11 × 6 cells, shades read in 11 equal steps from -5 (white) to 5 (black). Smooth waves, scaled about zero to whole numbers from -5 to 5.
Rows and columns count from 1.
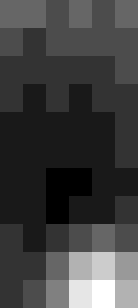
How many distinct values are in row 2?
2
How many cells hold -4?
1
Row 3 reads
3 3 3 3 3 2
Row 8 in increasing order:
3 4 4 4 4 5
